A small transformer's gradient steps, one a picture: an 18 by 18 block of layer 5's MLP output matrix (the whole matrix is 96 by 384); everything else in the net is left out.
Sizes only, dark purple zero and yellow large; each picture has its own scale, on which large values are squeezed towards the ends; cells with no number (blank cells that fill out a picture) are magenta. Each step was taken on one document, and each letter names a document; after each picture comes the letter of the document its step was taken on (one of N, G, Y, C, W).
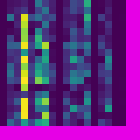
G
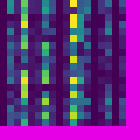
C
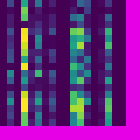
G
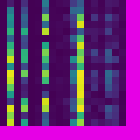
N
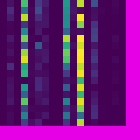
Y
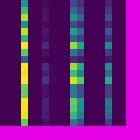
G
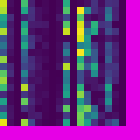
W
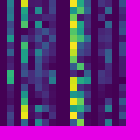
C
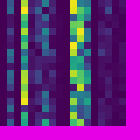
C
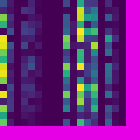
W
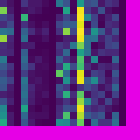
W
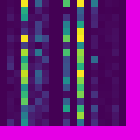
Y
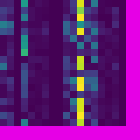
W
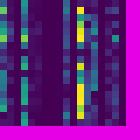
W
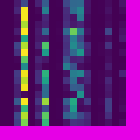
G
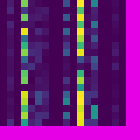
Y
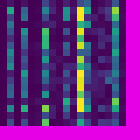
N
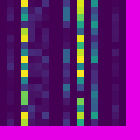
Y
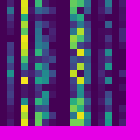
G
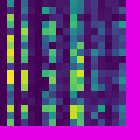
N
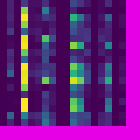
G
